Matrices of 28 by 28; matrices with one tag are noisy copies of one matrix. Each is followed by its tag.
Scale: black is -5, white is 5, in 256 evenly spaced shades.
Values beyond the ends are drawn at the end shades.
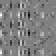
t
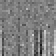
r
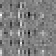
t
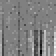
r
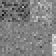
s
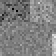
s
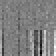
r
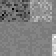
s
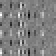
t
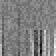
r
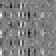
t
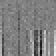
r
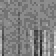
r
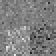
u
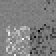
u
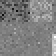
s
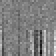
r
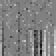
r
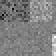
s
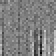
r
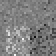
u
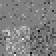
u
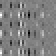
t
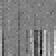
r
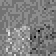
u
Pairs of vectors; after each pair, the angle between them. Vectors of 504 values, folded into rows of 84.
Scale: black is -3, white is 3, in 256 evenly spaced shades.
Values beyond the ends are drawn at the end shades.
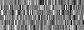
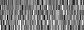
orthogonal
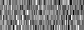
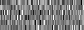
orthogonal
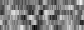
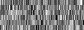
partly aligned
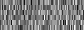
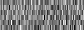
nearly opposite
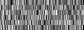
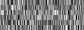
partly aligned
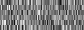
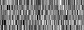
nearly opposite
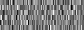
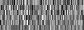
partly aligned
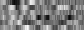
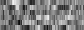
nearly opposite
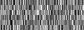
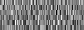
orthogonal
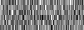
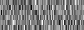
orthogonal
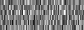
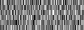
partly aligned
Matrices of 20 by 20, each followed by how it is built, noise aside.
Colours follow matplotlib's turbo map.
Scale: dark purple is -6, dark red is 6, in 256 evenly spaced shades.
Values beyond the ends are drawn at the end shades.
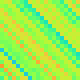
Toeplitz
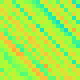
Toeplitz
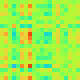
low rank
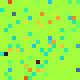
sparse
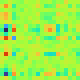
low rank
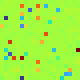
sparse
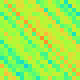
Toeplitz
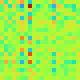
low rank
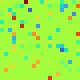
sparse
